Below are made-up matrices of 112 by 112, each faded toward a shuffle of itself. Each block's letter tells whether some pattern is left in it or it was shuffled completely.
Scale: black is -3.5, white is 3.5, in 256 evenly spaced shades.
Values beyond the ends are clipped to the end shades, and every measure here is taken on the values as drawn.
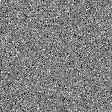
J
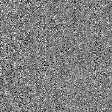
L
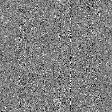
L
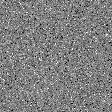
J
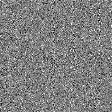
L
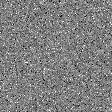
J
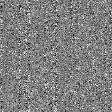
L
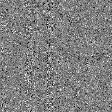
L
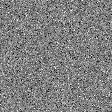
J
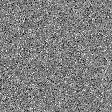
J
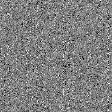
L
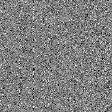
L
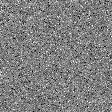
J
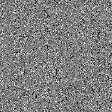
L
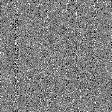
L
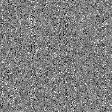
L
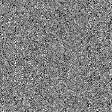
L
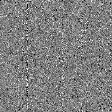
L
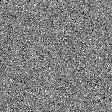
J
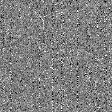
L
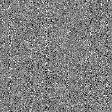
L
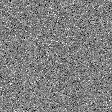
J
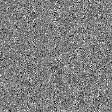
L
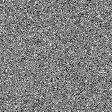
J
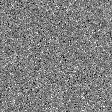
J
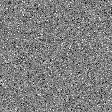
J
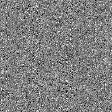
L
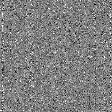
L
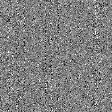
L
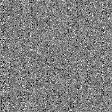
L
